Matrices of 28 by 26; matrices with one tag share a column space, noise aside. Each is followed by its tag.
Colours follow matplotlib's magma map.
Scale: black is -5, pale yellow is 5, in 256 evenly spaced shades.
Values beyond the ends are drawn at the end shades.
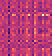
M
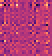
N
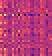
M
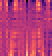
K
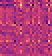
N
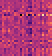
M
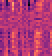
K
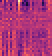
K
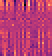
K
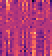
K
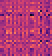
M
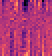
K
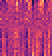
K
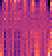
K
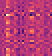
M
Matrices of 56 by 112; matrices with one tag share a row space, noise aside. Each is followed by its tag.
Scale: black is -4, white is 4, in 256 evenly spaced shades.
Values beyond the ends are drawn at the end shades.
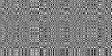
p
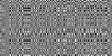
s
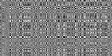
s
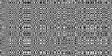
s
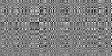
p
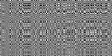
s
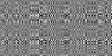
p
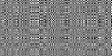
p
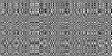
p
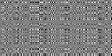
p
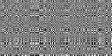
p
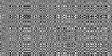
s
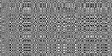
s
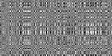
s
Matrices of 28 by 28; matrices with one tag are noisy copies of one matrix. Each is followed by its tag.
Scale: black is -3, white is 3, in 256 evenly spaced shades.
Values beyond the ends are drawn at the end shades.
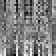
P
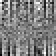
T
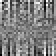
T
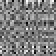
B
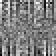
T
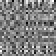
B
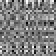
B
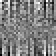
T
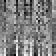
P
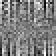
T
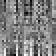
P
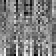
P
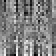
P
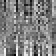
P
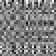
B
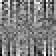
T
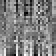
P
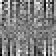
T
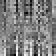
P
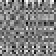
B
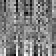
P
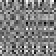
B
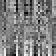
P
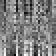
P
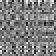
B
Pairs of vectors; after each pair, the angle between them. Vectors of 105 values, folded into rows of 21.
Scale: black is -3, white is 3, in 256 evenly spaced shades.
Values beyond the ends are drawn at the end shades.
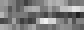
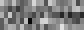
partly aligned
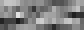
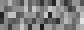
orthogonal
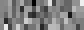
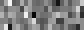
partly aligned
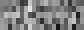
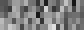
orthogonal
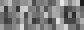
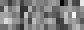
nearly opposite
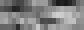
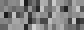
orthogonal
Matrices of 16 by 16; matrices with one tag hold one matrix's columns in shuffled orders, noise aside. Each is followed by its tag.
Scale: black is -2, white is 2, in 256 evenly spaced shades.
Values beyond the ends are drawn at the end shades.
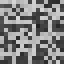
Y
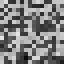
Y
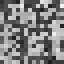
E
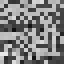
Y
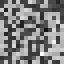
E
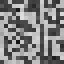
E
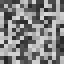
E
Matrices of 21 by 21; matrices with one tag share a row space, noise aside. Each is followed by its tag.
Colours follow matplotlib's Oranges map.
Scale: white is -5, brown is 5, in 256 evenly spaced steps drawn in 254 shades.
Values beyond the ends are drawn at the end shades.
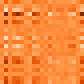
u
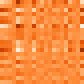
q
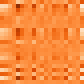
q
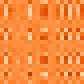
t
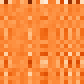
t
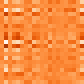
u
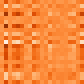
u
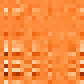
u
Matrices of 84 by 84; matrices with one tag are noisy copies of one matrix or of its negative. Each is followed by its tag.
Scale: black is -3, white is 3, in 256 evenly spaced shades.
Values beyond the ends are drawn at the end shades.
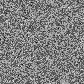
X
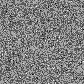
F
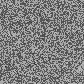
F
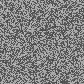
X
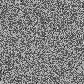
F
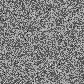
X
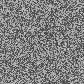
X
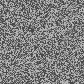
X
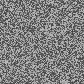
X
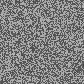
F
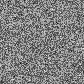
F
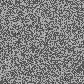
F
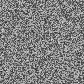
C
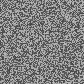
C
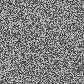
F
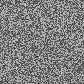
F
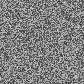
C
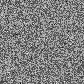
F
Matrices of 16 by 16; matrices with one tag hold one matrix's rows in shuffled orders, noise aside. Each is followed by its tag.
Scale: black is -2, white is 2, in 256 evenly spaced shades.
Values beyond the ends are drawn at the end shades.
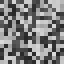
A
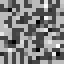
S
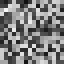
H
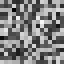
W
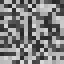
W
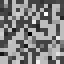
H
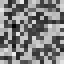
S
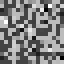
H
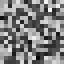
S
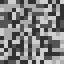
W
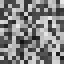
H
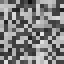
A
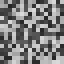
H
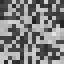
W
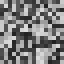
A
